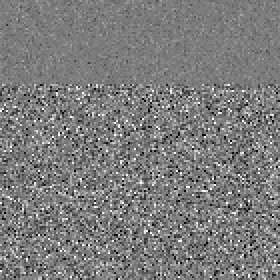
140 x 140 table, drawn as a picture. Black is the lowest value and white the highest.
The distribution is heavy-tailed on both sides. The top part is calmer, up to a seam about 30% of the way down. No row or column stands out. Neither half mirrors the other. Overall the values sit about 50% of the way up the scale. No regular stripes run through it.
